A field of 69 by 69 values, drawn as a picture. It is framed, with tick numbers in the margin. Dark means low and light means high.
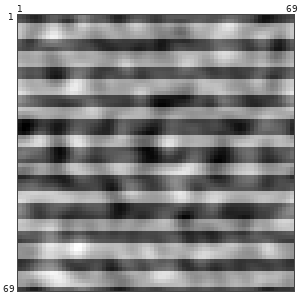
Slope: none. Stripes: horizontal, repeating 10 times. Average level on the scale: 50%. Lone odd cells: none.
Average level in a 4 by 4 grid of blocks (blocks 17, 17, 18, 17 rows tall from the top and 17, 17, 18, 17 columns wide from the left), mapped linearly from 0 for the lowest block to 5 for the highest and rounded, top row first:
3222 | 3212 | 1011 | 5333
